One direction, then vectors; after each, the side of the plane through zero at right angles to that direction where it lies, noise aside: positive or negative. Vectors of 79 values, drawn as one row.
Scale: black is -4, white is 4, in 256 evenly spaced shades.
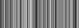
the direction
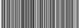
negative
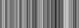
positive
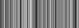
positive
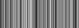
positive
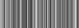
negative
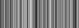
positive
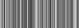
negative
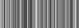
negative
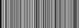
positive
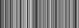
positive
